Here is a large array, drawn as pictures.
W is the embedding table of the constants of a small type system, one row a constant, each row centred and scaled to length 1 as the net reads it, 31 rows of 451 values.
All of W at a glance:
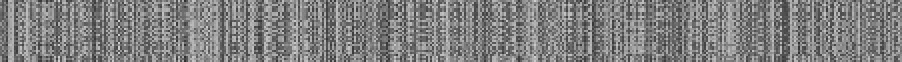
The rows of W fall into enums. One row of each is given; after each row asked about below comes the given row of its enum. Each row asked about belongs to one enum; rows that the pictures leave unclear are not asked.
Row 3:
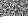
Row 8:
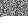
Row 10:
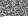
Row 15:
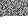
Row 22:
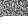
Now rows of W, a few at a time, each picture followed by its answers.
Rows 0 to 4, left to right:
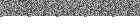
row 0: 22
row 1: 8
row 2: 15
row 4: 8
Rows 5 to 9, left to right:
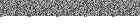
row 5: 8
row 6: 15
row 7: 15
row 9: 15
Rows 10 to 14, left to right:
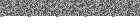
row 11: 3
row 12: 3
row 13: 10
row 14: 8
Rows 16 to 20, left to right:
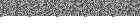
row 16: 8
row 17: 10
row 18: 3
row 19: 8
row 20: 3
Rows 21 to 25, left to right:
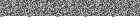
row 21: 10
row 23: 10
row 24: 10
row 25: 8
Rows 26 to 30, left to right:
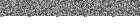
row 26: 10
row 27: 15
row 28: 22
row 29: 3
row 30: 22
